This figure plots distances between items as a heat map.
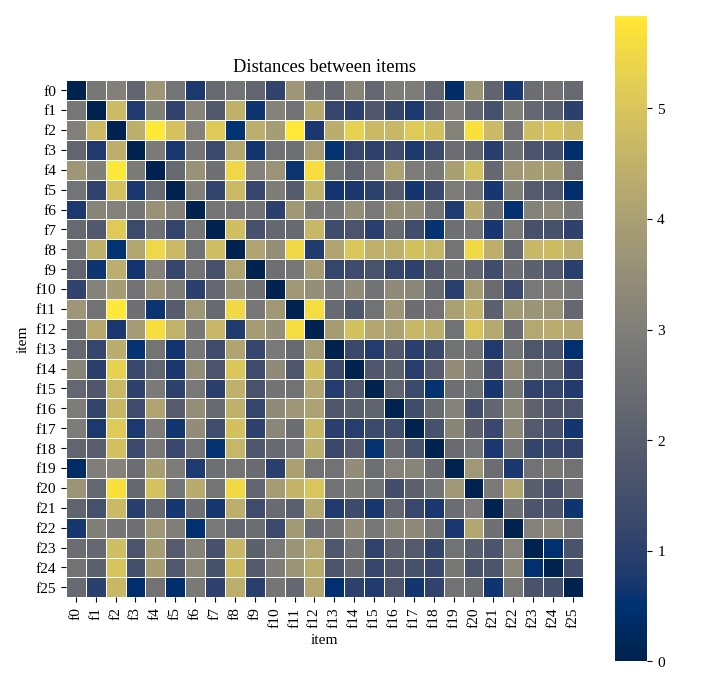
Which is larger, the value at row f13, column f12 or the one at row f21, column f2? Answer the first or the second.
the second
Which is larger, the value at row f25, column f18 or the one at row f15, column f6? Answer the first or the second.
the second
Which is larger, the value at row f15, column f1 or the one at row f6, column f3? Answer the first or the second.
the second
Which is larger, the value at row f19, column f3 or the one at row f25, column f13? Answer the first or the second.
the first
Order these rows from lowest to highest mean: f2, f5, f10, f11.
f5, f10, f11, f2
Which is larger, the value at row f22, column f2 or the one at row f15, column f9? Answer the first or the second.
the first
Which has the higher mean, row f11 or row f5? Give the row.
f11
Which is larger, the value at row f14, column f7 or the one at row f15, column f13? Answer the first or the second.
the first
